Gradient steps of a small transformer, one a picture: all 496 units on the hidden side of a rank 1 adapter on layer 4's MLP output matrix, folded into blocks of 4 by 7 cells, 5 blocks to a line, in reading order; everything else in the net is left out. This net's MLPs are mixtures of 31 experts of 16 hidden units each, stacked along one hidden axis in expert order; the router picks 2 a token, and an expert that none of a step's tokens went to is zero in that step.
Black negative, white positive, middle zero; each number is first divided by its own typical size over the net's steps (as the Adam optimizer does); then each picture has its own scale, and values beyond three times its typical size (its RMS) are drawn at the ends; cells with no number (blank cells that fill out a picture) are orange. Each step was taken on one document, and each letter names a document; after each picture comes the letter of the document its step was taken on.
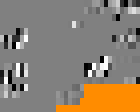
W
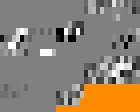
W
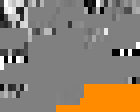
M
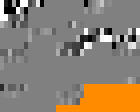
M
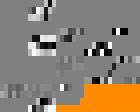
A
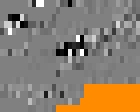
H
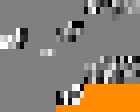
W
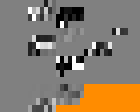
A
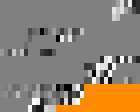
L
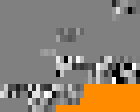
L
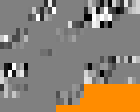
W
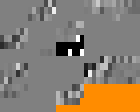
W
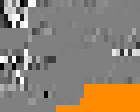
M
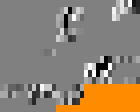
L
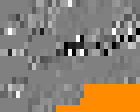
H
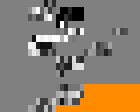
A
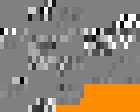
A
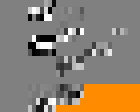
A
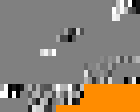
L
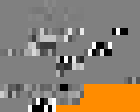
A
